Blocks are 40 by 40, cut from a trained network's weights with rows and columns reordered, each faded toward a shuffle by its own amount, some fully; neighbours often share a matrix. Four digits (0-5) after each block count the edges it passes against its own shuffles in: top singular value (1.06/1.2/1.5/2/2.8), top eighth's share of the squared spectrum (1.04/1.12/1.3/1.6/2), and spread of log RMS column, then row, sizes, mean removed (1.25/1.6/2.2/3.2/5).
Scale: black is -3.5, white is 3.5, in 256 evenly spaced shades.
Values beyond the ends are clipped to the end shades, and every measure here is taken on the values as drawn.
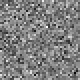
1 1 0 0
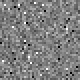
0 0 0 0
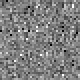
2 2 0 0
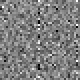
3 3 2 0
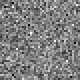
0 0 0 0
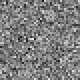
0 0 0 0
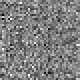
3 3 1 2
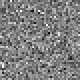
2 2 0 0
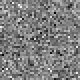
1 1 0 0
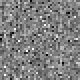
0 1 0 0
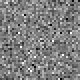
0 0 0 0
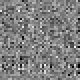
3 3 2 2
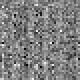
2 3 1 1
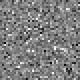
2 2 0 0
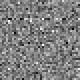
2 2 0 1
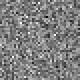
2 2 0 0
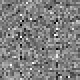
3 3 1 1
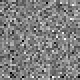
2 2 0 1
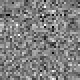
3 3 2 1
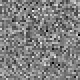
0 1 0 0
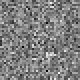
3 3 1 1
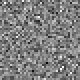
2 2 0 0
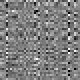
4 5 3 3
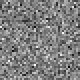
0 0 0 0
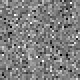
2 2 0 0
